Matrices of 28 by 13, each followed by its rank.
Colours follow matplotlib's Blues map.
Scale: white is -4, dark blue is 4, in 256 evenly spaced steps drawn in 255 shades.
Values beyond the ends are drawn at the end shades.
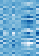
two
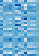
two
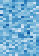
full rank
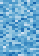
full rank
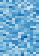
full rank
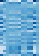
two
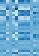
two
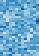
full rank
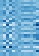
two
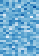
full rank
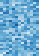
full rank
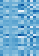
two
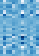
two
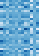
two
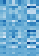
two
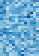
full rank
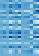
two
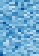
full rank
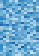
full rank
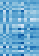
two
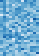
full rank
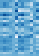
two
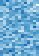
full rank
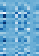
two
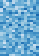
full rank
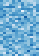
full rank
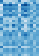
two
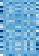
two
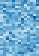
full rank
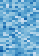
full rank
